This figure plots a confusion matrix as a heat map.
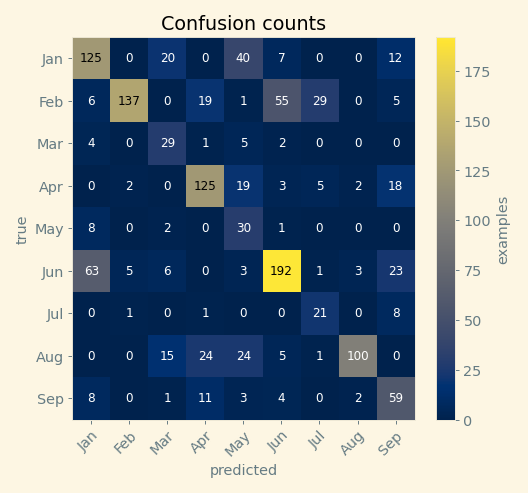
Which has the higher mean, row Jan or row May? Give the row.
Jan
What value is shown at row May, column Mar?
2
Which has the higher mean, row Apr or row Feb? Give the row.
Feb
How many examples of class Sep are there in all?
88
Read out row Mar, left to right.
4 0 29 1 5 2 0 0 0
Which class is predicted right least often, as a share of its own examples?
Feb
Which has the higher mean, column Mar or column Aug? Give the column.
Aug
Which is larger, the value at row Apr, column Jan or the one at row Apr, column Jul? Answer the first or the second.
the second
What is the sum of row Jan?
204
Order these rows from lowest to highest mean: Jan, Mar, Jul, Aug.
Jul, Mar, Aug, Jan
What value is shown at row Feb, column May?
1
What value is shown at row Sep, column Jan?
8
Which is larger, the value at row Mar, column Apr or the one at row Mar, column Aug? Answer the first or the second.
the first
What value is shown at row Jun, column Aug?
3
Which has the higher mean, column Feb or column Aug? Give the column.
Feb
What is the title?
Confusion counts
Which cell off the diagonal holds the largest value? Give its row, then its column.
Jun, Jan
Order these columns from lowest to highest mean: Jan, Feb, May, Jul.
Jul, May, Feb, Jan
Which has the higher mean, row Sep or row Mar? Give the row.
Sep
